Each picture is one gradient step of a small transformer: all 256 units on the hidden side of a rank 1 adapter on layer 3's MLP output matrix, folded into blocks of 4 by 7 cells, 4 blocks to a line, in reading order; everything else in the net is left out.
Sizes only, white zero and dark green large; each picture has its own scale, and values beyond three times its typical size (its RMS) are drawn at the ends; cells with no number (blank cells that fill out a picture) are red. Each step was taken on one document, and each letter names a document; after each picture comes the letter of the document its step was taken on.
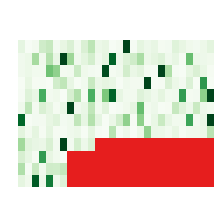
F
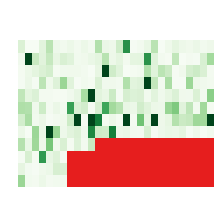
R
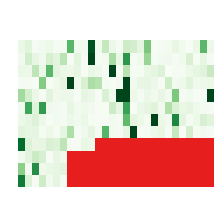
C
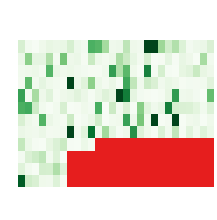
C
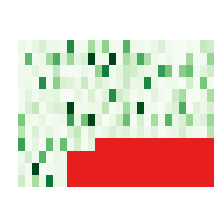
F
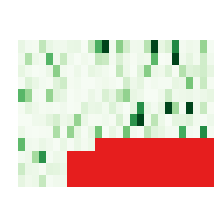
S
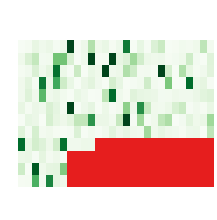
F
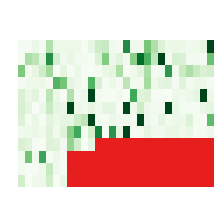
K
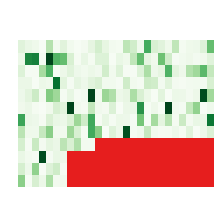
K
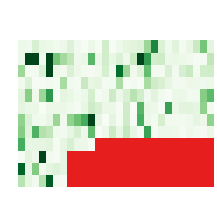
K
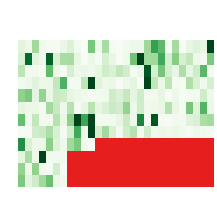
K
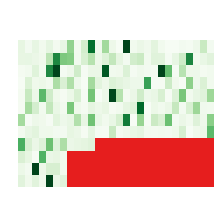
F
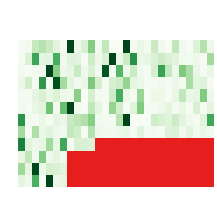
F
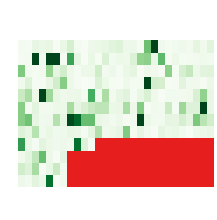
K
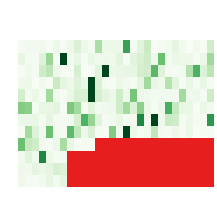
R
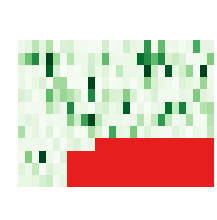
K
